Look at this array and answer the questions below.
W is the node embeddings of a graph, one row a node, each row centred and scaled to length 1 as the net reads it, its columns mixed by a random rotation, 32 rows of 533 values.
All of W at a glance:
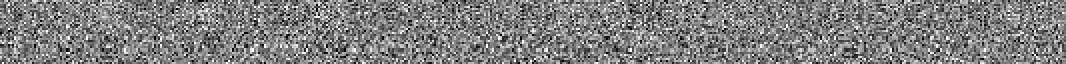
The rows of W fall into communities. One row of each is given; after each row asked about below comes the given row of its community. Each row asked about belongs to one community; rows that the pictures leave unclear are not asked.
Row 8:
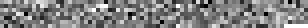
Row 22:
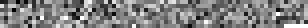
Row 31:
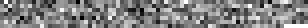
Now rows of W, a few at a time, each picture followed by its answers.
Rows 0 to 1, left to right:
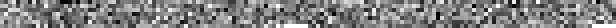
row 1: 8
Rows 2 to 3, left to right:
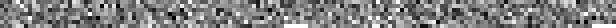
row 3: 22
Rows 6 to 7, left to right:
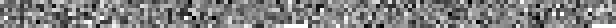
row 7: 31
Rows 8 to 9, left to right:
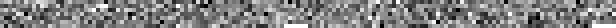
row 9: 31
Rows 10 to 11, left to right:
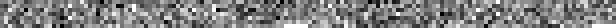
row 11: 31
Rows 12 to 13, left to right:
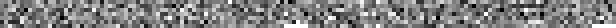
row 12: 8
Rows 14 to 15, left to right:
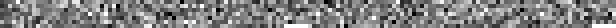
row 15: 22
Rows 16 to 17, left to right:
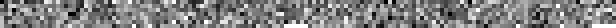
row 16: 22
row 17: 31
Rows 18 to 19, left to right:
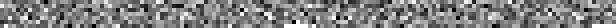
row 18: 22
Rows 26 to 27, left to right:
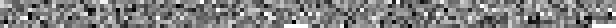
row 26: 22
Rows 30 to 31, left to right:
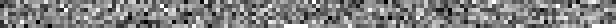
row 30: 8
